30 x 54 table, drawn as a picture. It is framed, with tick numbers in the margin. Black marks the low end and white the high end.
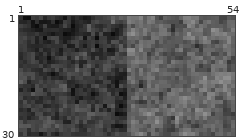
The top left is the ninth with the lowest average. Overall the values sit about 30% of the way up the scale. A vertical seam about 50% of the way across splits the table, and the right part is higher. The field is mottled with small blotches.
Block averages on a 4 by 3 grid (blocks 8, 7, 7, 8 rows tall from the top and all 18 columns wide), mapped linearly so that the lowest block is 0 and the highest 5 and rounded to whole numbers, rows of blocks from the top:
0 3 4
1 3 4
1 2 5
2 3 4
